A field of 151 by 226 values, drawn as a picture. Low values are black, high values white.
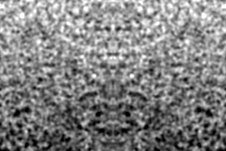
Average level on the scale: 50%. Mirror symmetry: left to right. Grain: blotchy. Lone odd cells: none. Stripes: none. Slope: up to the top.
